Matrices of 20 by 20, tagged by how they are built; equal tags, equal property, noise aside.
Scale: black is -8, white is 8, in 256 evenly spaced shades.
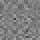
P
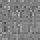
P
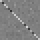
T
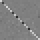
T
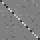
T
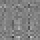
P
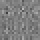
P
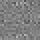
P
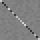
T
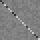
T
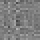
P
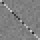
T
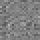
P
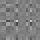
P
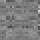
P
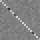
T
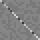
T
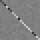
T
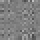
P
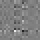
P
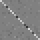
T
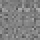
P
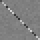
T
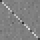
T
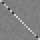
T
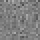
P
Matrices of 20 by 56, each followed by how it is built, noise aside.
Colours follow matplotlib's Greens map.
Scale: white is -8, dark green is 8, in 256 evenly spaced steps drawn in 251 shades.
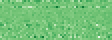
uneven rows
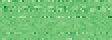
uneven rows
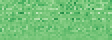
uneven rows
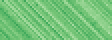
Toeplitz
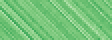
Toeplitz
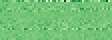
uneven rows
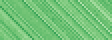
Toeplitz
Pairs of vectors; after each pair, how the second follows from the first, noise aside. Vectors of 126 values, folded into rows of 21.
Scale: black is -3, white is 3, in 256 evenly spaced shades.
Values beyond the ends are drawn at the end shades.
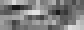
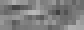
shrunk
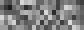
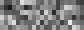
copied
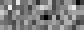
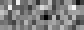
copied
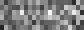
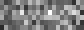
copied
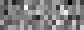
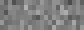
shrunk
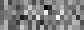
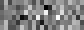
copied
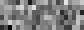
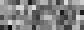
copied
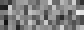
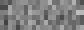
shrunk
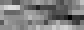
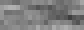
shrunk
